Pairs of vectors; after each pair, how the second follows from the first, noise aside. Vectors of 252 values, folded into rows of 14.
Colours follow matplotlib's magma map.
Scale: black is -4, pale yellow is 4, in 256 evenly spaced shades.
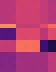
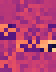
sign-scrambled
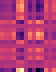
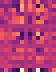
sign-scrambled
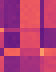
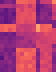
wrapped around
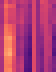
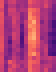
wrapped around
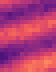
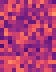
shuffled
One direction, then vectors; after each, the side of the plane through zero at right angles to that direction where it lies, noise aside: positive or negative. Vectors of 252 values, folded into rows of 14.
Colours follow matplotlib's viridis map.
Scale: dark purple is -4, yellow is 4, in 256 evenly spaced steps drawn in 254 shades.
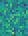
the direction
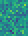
negative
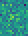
positive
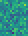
negative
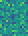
negative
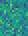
positive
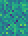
negative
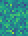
positive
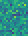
negative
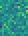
positive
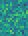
positive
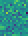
negative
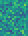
negative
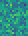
positive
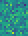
positive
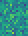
positive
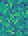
positive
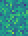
positive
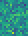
positive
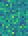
positive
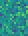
positive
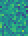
negative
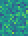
positive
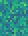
negative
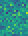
positive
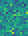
positive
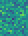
positive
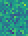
negative
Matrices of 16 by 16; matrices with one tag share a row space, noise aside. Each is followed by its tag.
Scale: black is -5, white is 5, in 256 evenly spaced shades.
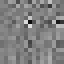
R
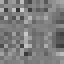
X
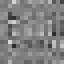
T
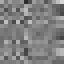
X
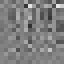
R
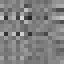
X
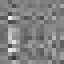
T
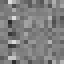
T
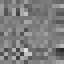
X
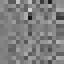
R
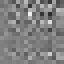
R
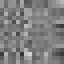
X
